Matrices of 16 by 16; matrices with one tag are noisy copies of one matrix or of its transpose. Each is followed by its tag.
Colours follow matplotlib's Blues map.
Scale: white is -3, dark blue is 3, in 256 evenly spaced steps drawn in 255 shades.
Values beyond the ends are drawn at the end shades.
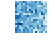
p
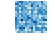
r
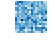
r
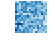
p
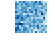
p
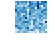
p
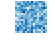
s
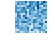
p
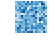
s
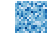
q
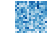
p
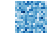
s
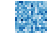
r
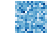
s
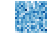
s
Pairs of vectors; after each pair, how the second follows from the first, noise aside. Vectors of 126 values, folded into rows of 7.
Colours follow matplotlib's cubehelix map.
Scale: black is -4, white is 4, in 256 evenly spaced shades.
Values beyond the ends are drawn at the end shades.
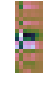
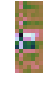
negated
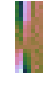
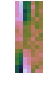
negated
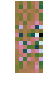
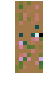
partly zeroed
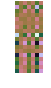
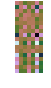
negated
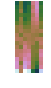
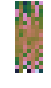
sign-scrambled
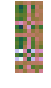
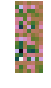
sign-scrambled
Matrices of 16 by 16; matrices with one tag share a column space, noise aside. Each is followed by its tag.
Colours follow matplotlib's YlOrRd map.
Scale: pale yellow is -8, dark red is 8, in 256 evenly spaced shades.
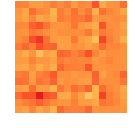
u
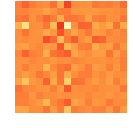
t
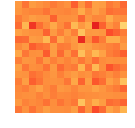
t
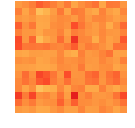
u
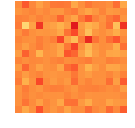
t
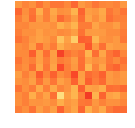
u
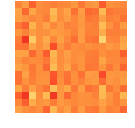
u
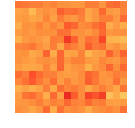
u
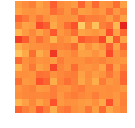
t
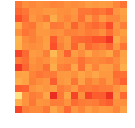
u
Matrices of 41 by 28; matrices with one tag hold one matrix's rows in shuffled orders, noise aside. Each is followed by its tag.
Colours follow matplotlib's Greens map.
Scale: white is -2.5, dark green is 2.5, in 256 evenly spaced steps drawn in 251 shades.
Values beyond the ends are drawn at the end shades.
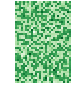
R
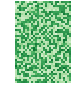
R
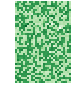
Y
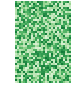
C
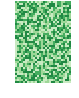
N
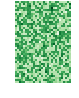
Y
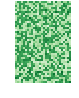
Y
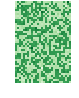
R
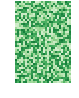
R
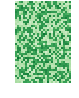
C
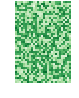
R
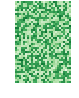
R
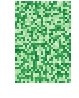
R
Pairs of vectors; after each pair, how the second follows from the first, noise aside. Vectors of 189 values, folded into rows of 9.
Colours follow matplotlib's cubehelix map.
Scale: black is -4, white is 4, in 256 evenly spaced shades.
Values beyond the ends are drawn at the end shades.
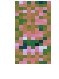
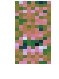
copied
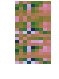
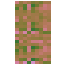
shrunk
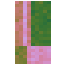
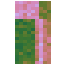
reversed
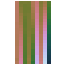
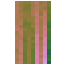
shrunk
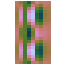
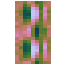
reversed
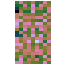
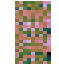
reversed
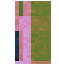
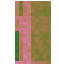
shrunk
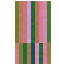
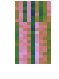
reversed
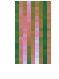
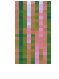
reversed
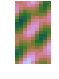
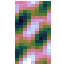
scaled up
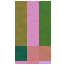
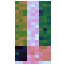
scaled up
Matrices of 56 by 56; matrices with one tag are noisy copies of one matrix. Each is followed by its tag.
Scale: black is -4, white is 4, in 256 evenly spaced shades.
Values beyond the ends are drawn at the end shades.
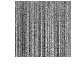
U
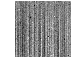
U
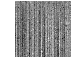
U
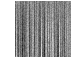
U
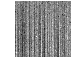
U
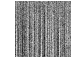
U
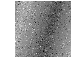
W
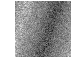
W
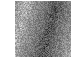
W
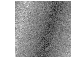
W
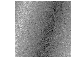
W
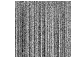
U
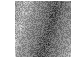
W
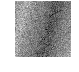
W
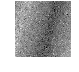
W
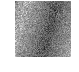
W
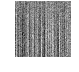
U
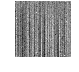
U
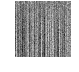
U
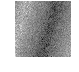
W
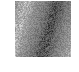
W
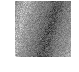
W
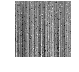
U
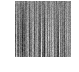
U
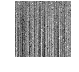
U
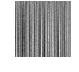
U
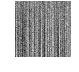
U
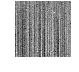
U
